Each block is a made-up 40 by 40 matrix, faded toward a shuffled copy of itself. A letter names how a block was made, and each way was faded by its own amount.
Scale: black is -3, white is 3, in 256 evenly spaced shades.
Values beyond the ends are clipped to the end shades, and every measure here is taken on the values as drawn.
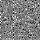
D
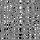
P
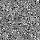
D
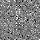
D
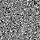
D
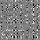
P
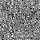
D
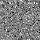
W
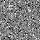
D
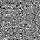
W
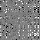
P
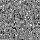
D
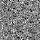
D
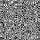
W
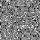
D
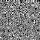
W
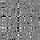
P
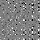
P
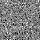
W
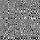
P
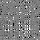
P
